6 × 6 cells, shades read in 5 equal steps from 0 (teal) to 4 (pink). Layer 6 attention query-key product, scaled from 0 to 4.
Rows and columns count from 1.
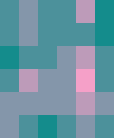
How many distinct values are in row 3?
4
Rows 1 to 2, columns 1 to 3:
1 2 1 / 1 2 1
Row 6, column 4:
1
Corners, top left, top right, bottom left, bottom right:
1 0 2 1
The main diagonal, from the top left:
1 2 1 2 3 1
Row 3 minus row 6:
-2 0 1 1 1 0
